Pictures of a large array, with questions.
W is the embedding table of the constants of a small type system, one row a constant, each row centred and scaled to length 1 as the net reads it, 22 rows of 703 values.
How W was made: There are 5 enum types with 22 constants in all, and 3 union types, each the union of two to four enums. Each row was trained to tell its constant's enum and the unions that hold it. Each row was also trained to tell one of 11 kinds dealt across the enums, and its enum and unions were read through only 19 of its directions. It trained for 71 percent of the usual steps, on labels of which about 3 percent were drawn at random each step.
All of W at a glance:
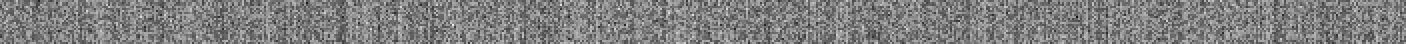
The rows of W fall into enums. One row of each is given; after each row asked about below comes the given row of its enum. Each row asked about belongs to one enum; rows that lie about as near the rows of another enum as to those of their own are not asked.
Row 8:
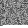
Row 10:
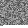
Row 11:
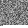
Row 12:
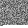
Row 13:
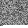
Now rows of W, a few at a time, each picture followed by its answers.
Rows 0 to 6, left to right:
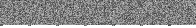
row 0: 10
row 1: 11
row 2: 11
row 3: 8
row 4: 13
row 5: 10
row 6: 12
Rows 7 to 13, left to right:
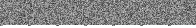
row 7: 8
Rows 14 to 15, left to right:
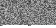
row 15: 13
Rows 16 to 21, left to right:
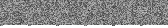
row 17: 10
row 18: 10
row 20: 8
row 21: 12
